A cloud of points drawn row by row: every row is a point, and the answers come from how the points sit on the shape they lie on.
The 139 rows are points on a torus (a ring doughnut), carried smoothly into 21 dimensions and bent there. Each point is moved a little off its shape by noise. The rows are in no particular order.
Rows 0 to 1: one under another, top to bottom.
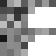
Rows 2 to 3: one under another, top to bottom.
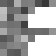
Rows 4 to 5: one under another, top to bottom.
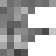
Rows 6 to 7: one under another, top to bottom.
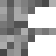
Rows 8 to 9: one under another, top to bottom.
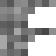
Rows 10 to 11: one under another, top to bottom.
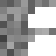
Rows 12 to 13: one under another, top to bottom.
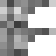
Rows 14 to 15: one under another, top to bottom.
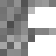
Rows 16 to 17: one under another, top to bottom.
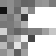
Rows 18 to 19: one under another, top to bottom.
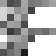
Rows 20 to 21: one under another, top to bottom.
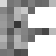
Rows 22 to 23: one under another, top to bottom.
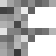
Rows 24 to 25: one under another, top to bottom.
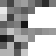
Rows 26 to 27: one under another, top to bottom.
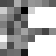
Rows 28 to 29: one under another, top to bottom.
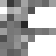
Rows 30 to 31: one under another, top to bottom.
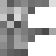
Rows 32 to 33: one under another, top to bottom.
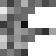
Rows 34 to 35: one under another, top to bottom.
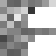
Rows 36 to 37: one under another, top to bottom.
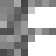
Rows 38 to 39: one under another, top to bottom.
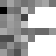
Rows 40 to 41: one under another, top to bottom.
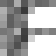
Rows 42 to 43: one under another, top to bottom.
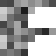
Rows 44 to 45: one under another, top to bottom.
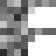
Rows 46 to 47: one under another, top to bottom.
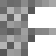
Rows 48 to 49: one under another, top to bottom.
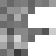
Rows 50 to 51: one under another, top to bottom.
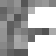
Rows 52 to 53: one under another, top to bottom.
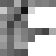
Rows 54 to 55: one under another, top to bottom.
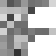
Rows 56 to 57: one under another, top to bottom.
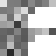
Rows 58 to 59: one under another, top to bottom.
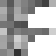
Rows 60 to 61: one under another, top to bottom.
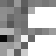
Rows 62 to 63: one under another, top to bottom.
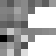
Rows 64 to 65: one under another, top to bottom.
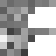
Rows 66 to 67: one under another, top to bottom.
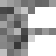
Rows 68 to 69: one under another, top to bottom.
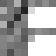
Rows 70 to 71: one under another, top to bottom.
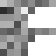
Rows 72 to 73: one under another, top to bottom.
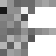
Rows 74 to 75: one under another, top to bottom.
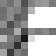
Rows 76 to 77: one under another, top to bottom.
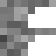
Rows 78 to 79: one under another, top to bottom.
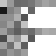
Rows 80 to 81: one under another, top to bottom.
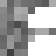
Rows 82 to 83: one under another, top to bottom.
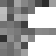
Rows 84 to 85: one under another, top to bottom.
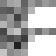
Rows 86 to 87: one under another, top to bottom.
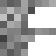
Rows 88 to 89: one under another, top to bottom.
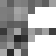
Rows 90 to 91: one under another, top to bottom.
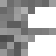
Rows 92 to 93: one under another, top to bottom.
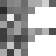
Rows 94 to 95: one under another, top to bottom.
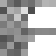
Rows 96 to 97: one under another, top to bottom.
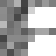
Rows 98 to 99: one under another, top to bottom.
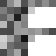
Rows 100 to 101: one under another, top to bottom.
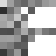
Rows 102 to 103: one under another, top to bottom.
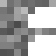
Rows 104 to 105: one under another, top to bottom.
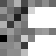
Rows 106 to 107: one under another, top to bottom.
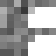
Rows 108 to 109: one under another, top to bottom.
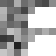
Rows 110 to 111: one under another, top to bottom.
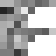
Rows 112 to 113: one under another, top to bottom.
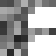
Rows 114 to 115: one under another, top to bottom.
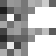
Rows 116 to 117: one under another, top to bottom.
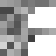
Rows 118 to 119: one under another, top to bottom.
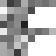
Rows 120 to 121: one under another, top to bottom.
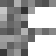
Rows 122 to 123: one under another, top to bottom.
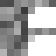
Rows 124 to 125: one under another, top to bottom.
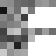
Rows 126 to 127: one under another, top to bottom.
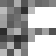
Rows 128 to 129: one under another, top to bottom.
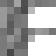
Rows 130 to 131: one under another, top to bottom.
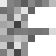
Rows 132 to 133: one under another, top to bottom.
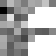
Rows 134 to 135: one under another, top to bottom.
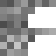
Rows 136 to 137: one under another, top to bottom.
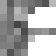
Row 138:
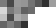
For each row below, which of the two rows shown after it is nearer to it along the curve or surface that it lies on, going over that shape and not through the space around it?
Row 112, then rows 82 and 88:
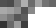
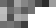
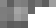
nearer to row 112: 88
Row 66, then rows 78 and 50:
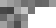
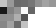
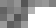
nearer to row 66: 50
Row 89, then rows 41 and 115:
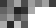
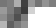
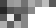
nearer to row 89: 115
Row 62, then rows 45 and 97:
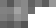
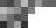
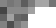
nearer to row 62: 45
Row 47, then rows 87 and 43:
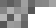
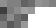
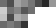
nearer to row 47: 87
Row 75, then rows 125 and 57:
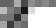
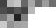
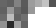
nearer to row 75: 125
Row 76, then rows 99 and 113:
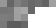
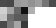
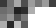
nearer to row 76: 99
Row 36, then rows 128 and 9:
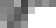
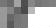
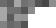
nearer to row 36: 128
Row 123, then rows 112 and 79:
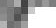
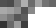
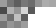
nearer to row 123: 112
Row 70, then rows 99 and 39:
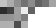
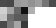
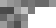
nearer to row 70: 39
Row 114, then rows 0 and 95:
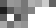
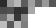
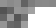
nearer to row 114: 0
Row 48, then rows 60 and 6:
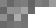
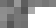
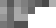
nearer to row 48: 6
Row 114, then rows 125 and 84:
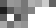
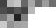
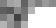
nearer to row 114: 125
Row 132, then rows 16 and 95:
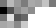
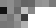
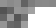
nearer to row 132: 16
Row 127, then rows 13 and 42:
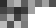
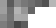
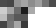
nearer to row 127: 42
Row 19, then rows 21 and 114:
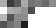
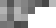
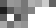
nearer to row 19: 21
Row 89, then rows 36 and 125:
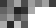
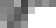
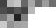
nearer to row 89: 125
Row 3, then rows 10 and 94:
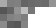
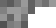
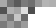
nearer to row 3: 10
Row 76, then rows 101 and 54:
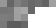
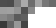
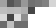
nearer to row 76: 101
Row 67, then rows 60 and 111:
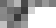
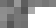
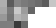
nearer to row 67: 60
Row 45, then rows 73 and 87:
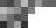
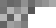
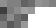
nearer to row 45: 73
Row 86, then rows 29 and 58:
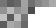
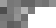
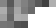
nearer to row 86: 29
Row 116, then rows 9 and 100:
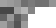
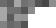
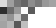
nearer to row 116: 100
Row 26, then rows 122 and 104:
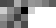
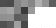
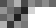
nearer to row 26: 104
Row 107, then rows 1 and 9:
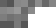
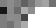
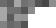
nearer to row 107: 9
